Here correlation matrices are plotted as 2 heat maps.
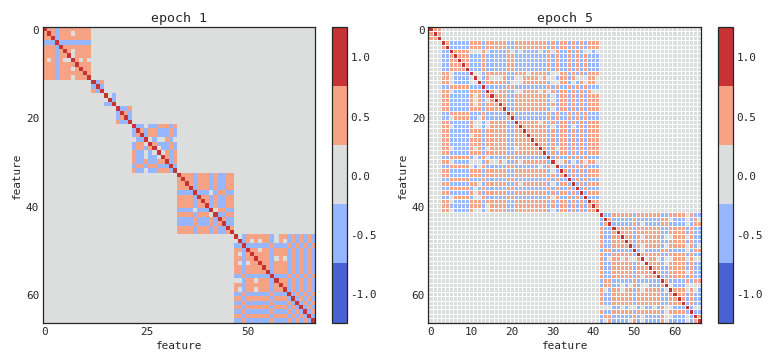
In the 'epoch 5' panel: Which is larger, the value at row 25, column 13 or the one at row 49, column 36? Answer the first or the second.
the second
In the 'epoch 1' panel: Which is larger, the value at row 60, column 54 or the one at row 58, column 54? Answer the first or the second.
the second
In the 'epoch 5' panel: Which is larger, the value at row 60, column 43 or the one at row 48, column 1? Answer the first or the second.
the second
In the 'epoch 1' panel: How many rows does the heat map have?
67
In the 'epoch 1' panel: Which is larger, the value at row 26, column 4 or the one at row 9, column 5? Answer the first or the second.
the second
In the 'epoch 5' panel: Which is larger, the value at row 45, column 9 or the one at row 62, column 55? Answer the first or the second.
the second
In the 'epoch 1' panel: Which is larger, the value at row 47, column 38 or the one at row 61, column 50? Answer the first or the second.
the second
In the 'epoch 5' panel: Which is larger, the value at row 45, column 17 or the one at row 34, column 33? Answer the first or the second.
the first
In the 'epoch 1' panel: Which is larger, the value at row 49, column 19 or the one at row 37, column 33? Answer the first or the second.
the first
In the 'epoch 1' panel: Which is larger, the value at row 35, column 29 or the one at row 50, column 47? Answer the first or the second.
the second
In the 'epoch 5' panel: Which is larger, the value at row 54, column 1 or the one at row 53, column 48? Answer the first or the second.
the second
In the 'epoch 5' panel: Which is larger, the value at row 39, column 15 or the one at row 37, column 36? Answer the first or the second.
the first
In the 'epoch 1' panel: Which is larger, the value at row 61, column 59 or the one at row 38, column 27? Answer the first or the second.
the first
